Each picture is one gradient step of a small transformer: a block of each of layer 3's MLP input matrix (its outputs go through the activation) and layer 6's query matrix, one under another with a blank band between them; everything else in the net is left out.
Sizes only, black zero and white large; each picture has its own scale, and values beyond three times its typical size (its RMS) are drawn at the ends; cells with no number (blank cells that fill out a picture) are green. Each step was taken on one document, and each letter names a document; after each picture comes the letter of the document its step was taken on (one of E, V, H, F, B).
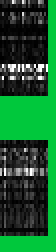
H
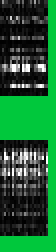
H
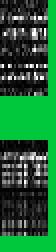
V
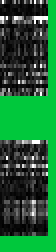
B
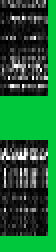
H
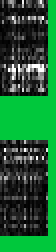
H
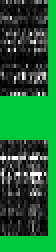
V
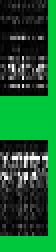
H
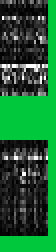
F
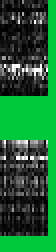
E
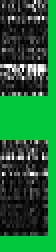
F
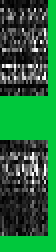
V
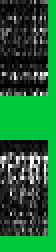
B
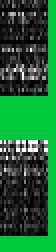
E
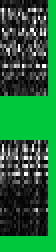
V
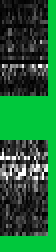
F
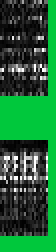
E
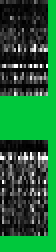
V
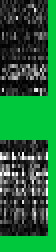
F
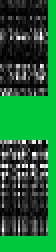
B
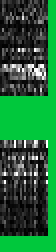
E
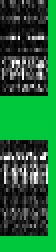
H
